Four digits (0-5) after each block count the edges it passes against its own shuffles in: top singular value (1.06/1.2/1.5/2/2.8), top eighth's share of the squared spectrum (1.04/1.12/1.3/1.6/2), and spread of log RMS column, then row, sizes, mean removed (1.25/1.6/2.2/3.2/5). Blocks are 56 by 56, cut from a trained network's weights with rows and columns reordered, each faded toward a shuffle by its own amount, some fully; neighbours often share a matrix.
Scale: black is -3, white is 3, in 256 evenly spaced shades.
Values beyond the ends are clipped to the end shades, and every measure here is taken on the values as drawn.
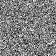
2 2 0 1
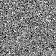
1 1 0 0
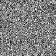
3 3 1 1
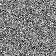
0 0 0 0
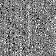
2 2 0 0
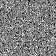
0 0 0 0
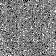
1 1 0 0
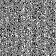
2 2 0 1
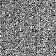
1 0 0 0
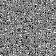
1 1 0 1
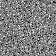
0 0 0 0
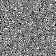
0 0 0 0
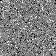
0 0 0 0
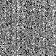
2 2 0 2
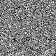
0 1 0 0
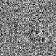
3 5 2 2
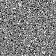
0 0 0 0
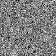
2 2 0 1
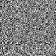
3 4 2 2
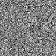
2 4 1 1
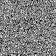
1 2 0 0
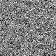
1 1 0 0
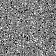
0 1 0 0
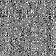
2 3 0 2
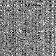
3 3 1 2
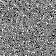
0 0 0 0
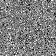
0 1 0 0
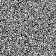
1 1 0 0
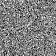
1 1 0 0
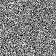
0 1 0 0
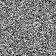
1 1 0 0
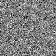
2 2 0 0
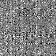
2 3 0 2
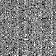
2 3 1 2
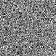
2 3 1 1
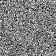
1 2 0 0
